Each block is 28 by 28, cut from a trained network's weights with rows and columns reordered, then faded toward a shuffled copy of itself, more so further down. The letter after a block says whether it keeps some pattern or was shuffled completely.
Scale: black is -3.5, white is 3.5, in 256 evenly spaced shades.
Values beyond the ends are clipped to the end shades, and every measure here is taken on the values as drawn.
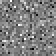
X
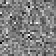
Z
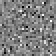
X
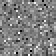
X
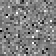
X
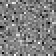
X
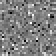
X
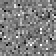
X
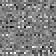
Z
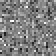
X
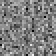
Z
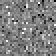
X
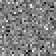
X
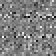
Z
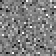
X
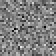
X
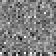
Z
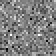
X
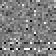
Z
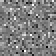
X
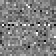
Z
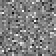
X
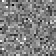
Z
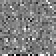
Z
